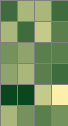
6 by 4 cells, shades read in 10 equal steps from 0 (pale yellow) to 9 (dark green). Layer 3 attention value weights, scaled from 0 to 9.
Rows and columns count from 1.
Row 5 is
9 9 2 0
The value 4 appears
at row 3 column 2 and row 4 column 1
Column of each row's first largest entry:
1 2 3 4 1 3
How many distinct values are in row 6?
3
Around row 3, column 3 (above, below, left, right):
2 6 4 6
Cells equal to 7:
4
